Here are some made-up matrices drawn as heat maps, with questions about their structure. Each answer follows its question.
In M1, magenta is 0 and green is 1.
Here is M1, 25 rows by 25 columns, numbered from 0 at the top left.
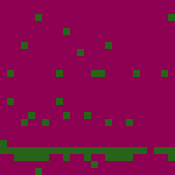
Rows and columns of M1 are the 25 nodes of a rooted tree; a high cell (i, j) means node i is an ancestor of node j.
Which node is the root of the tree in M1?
21
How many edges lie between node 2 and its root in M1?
2
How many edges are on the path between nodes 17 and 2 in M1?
2
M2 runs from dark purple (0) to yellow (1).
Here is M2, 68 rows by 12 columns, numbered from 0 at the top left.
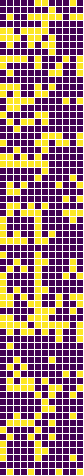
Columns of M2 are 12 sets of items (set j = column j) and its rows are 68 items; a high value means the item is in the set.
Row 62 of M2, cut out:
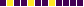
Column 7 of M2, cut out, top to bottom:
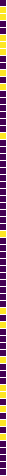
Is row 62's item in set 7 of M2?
yes
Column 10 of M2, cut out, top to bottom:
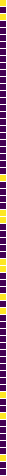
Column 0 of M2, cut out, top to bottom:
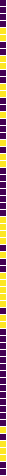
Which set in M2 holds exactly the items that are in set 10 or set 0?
5
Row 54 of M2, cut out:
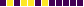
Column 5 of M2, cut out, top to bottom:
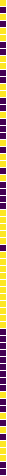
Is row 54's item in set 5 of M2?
no
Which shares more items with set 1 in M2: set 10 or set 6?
set 6
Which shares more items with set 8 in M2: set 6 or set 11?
set 11
